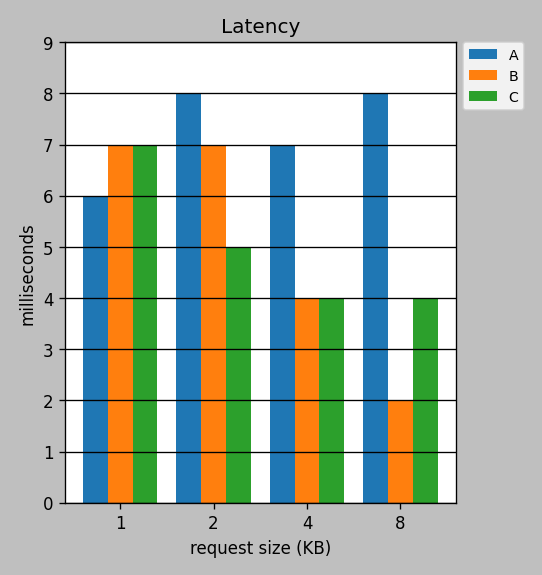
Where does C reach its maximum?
1
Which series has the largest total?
A
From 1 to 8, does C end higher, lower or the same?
lower
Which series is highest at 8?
A
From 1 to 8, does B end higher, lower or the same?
lower
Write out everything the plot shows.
Title: Latency
x-axis: request size (KB), ticks 1 2 4 8
y-axis: milliseconds, ticks 0 1 2 3 4 5 6 7 8 9
Legend: A, B, C
Values:
A: 6 8 7 8
B: 7 7 4 2
C: 7 5 4 4
